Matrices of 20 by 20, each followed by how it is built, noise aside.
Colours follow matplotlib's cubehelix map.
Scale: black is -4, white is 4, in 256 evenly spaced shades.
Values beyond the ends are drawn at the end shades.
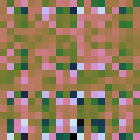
low rank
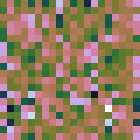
low rank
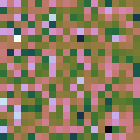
low rank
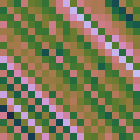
Toeplitz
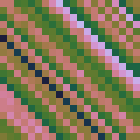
Toeplitz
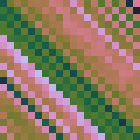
Toeplitz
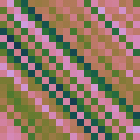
Toeplitz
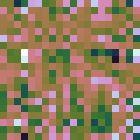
low rank
